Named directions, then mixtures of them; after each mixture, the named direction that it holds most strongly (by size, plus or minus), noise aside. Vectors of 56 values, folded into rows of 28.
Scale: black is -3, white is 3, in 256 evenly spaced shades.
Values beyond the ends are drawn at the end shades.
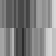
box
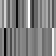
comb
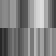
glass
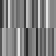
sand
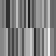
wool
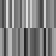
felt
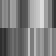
glass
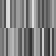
wool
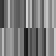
sand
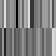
comb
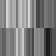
box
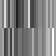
comb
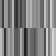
felt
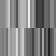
wool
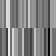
wool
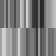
glass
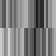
glass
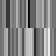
wool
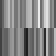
sand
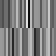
wool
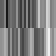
wool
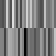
felt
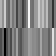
comb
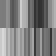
glass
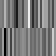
comb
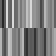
felt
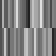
comb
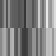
box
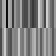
felt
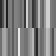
sand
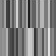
wool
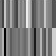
comb
